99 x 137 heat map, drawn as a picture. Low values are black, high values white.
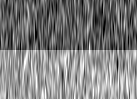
Average level on the scale: 50%. Seam: horizontal, 50% of the way down, the bottom part higher. Grain: streaks running down.
